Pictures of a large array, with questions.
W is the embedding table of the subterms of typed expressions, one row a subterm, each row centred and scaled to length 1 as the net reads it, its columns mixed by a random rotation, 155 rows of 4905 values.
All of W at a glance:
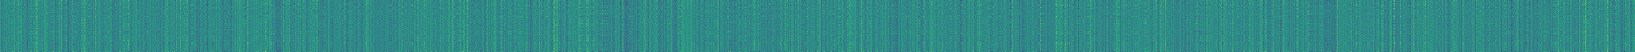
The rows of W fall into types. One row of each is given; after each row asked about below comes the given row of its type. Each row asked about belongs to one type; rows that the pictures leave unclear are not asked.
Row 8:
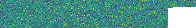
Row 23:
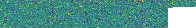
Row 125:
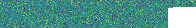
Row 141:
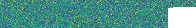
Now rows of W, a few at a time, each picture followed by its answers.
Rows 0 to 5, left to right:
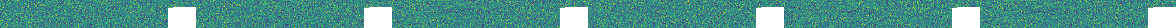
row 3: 141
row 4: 8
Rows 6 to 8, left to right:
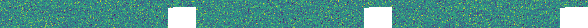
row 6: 125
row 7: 23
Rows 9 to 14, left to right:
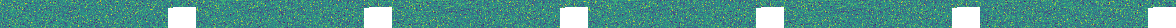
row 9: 141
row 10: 23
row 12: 23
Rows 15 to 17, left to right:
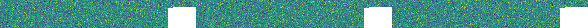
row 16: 141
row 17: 8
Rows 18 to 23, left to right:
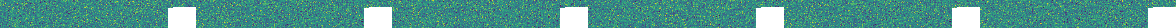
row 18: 141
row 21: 8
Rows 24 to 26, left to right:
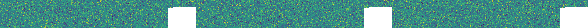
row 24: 125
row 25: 141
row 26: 141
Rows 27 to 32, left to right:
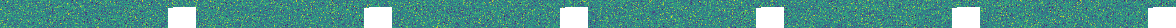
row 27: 23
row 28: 141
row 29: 125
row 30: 8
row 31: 8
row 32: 125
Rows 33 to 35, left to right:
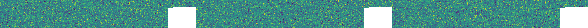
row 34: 23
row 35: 8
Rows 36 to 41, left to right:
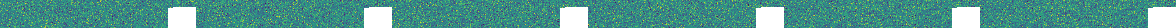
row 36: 125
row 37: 125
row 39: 8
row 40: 8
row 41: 8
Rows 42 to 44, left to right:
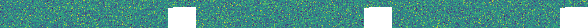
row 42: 8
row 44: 125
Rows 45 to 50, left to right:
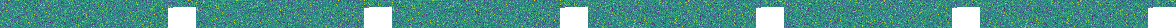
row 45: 141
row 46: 23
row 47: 23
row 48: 125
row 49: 141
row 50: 125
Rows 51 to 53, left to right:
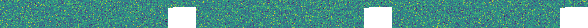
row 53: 125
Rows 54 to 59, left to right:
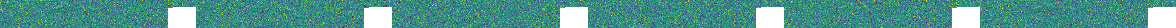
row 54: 23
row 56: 141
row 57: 125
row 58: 23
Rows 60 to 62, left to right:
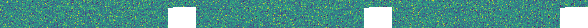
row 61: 8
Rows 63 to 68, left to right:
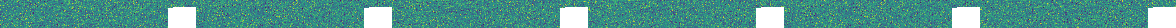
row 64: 125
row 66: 23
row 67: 125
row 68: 23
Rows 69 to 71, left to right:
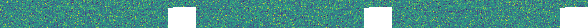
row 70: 8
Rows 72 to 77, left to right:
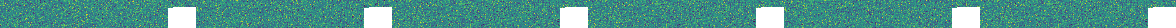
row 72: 141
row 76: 23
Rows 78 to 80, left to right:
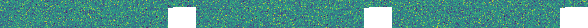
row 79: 8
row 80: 125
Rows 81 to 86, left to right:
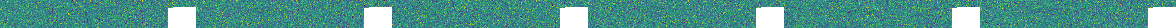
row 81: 23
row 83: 8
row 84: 141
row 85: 8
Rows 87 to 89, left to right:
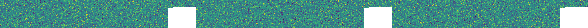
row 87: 141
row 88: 23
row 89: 141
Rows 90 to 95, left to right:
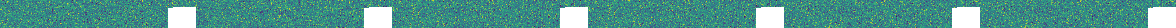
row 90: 23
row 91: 8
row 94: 125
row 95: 125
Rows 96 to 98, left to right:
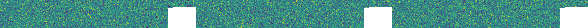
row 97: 125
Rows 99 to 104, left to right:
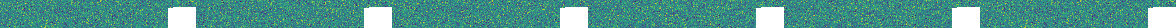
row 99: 125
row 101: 141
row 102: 8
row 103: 8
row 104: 125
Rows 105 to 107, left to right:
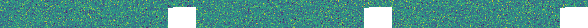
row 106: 23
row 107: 141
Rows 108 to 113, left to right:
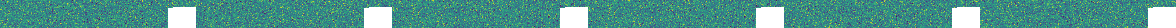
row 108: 23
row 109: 141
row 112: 125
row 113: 23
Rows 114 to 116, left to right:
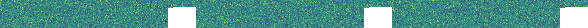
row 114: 141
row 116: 23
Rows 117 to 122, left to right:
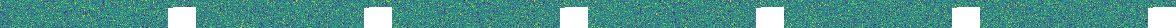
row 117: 8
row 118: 125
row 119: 23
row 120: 23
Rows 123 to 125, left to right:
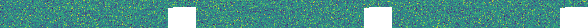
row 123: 8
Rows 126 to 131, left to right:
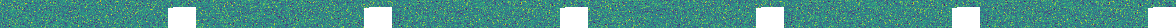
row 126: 141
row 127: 23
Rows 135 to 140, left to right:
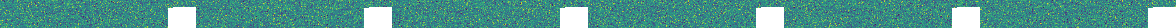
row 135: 23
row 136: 8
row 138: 141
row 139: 125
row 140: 23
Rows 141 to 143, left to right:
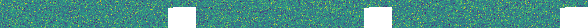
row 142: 8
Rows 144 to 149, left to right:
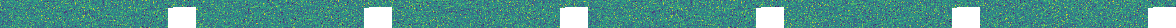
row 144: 8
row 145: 23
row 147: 8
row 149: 141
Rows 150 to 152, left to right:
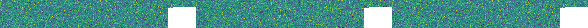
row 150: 141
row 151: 8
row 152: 141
